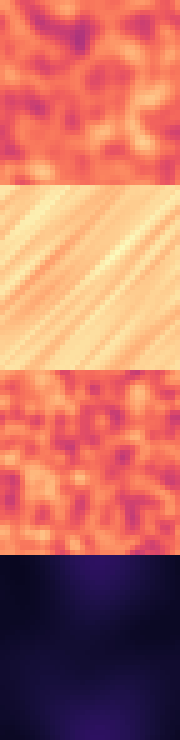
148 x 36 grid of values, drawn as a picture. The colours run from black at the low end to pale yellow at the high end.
It is made of 4 by 1 panels. Panel 1,1: high, blotchy. Panel 2,1: very high, slanting up to the right, faint in contrast. Panel 3,1: high, blotchy. Panel 4,1: very low, smooth, faint in contrast.
